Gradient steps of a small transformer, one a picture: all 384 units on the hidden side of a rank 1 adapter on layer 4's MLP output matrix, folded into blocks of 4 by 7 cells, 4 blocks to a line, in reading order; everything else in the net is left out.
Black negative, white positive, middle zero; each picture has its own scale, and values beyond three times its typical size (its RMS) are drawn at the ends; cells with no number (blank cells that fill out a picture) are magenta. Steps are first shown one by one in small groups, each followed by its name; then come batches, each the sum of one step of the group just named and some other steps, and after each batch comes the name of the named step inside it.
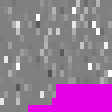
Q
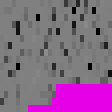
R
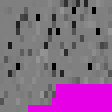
R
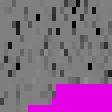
R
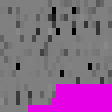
Q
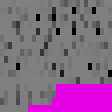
R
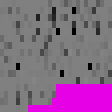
R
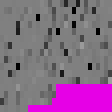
R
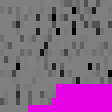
Q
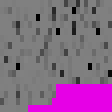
R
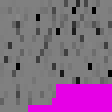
Q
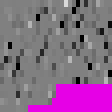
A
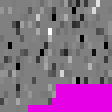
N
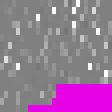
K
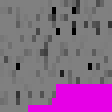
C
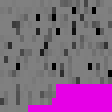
C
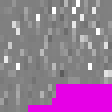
K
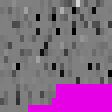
C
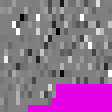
N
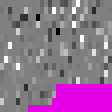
K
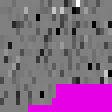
A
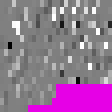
A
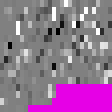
A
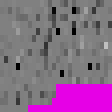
C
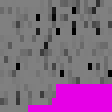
C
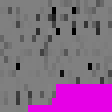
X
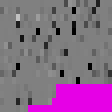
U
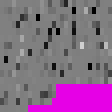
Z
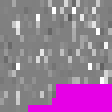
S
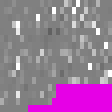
S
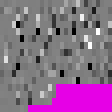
U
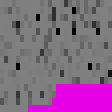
X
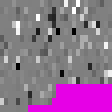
X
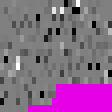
S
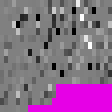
Z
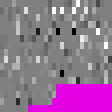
U
